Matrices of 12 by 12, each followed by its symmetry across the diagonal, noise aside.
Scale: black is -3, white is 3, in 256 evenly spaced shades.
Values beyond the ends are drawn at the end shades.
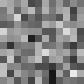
neither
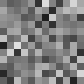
antisymmetric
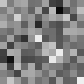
symmetric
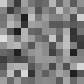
neither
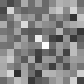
symmetric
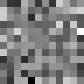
antisymmetric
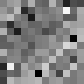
symmetric
